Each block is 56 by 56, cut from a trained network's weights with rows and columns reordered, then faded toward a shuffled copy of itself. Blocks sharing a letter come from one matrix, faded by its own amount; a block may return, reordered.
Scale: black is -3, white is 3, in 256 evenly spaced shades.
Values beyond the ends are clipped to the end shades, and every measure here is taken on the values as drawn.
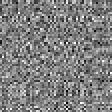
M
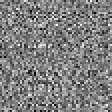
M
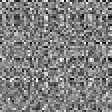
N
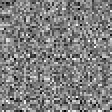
M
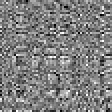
M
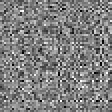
M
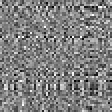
N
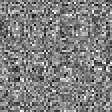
M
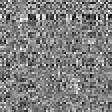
N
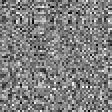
M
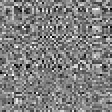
N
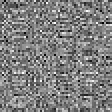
M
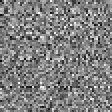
N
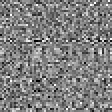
N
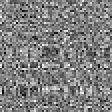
M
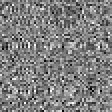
M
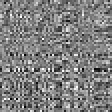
N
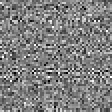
N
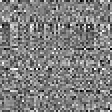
N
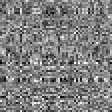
N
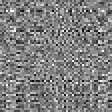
N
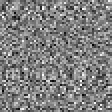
M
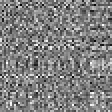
M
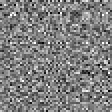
M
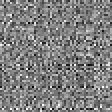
N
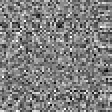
M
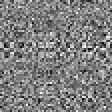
M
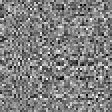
M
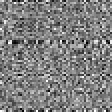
N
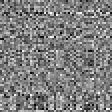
N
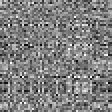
N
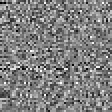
N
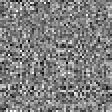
M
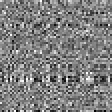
N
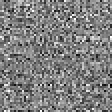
N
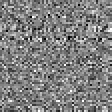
N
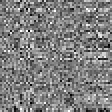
M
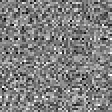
N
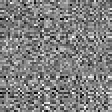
N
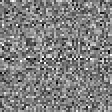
N
